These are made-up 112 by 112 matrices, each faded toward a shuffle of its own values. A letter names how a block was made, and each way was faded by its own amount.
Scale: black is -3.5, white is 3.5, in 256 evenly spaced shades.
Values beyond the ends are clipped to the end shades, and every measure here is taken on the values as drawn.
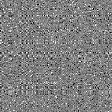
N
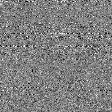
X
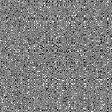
N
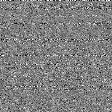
X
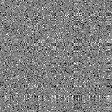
N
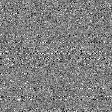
X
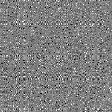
N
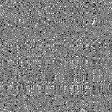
N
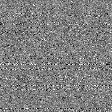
X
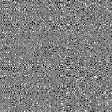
N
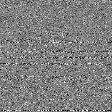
X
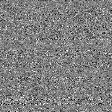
X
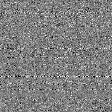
X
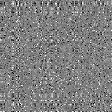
N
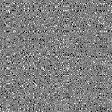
N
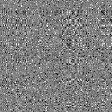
N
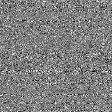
X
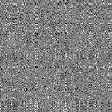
N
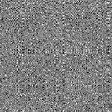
N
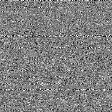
X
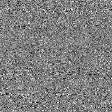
X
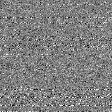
X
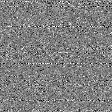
X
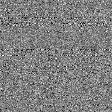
X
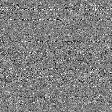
X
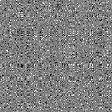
N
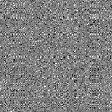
N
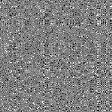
N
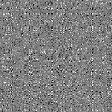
N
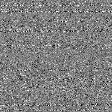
X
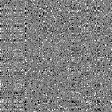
N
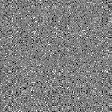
N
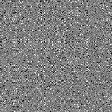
N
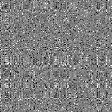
N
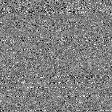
X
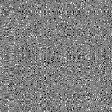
N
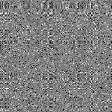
N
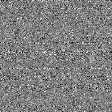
X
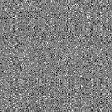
N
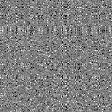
N
